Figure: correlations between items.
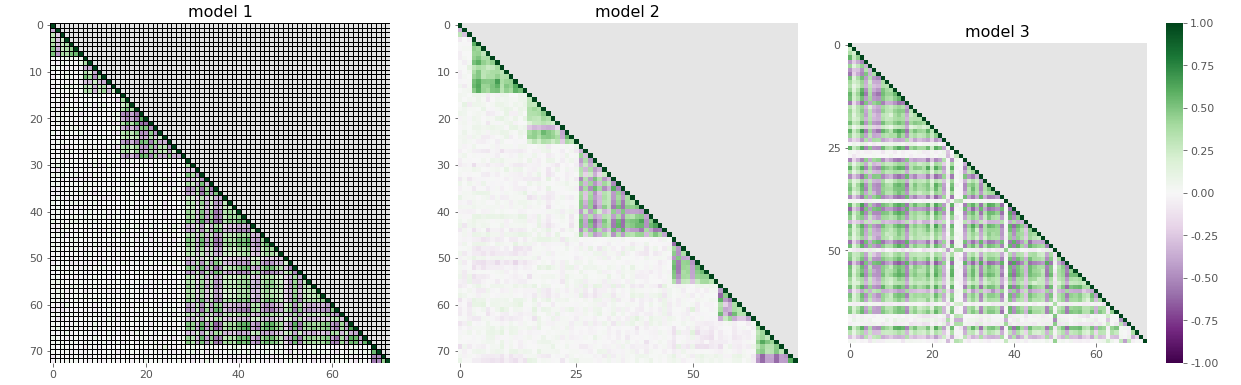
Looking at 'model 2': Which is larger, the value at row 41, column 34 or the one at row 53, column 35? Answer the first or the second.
the first
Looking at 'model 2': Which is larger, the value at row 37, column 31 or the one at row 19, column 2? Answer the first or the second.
the first
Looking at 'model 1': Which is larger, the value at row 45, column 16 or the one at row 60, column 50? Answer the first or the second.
the second
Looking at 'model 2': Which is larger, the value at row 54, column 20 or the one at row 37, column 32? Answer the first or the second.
the second
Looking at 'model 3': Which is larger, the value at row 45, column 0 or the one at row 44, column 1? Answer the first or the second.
the first
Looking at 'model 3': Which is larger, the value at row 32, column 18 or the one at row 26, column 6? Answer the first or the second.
the second
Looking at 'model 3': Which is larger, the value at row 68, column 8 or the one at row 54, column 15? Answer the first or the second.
the second
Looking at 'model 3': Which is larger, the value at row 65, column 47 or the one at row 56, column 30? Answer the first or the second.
the second
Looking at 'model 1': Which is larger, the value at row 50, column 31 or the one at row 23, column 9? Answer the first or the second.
the first
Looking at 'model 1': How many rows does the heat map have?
73
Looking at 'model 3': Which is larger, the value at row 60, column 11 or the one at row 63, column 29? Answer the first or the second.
the second
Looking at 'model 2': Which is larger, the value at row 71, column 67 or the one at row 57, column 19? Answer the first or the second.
the second
